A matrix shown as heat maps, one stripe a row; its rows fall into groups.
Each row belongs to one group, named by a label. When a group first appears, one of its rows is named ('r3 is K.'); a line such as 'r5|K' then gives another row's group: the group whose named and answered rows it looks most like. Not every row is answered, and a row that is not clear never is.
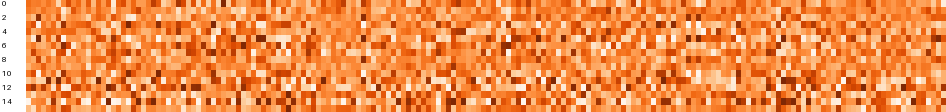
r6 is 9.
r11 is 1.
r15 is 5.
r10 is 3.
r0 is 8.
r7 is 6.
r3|3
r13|5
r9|6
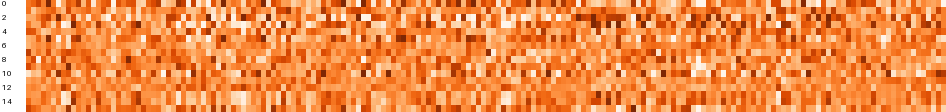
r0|8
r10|1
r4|6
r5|8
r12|9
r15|8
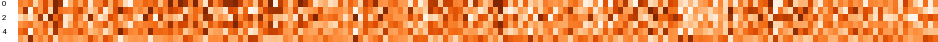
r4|3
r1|3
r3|9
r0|9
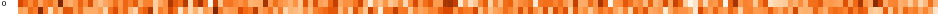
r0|8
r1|8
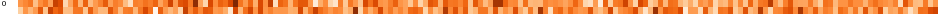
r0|9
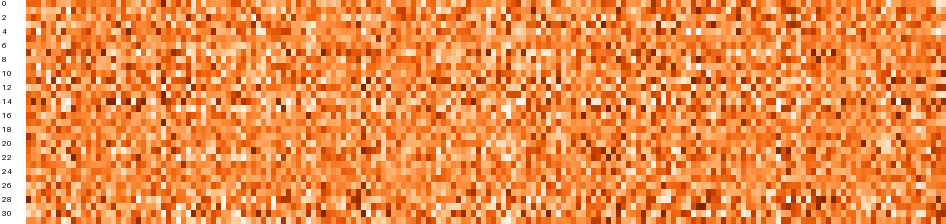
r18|1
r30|1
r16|6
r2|6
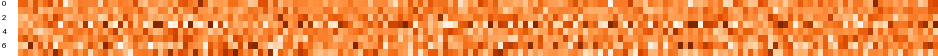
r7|9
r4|8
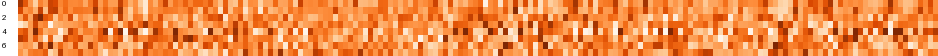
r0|6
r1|6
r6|1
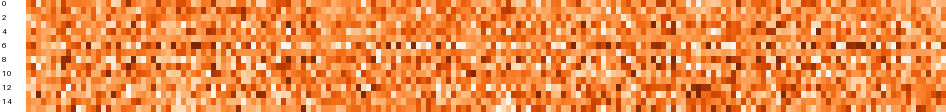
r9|3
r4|6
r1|9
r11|5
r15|5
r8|5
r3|5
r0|3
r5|5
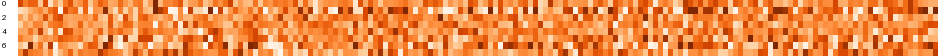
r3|1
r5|5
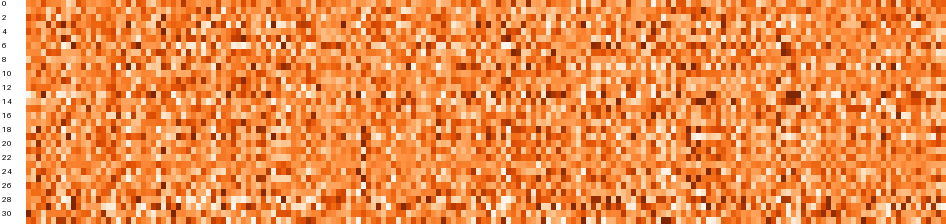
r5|9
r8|6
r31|6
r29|8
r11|9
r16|5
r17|9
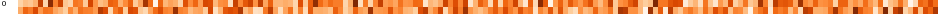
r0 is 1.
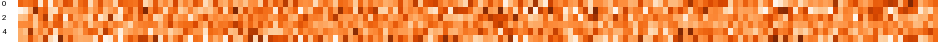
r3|9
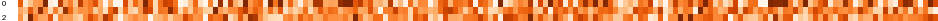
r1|8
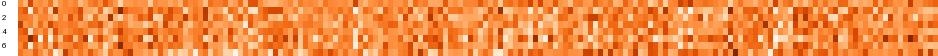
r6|3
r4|3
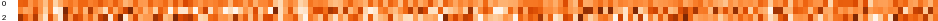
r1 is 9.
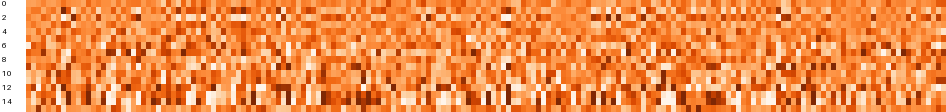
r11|1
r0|1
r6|6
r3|9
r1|9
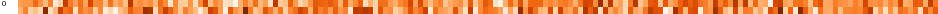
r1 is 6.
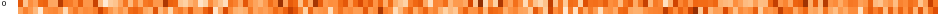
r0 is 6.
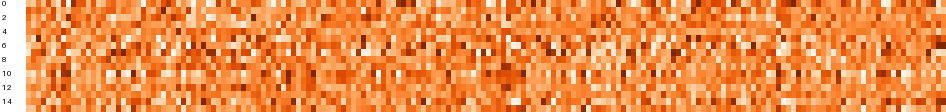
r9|9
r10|5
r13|1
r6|1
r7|6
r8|8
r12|9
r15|5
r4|9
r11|5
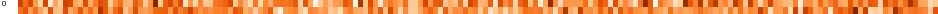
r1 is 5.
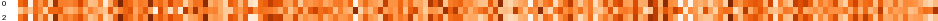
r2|3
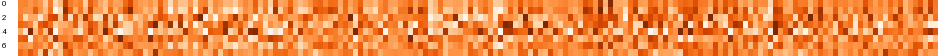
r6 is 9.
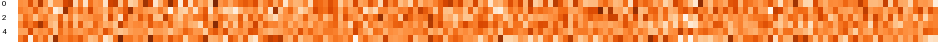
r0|8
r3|8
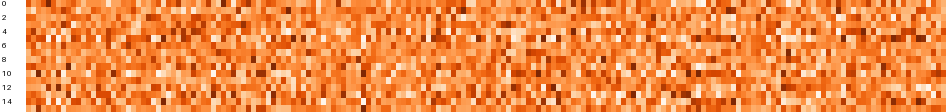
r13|8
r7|6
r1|5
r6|3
